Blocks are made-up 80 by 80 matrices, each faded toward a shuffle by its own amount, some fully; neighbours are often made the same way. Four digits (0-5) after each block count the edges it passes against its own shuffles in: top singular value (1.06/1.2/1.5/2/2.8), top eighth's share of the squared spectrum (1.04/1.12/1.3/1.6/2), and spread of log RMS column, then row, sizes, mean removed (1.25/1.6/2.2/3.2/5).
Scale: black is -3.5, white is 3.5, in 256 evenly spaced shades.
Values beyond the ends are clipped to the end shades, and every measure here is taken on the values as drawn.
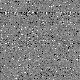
3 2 0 2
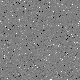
0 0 0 0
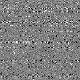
4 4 1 3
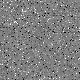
0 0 0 0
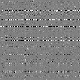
5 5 1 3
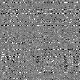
4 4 1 3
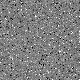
0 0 0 0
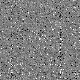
2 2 2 1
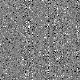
2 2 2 1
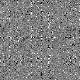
2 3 3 2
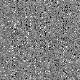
1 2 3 2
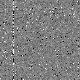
3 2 2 0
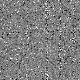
1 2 2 0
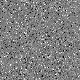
3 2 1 0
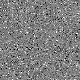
3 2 1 1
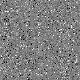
3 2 1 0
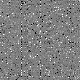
4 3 1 0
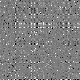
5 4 2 2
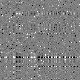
5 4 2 2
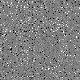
3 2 1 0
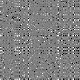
5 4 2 2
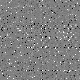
4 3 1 1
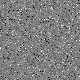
1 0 0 0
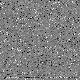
2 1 0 1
